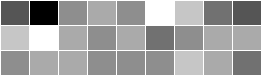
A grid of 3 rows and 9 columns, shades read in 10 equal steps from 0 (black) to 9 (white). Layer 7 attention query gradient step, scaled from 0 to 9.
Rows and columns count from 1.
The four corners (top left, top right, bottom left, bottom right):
3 3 5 4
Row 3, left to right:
5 6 6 5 5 5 7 6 4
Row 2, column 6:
4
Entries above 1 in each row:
8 9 9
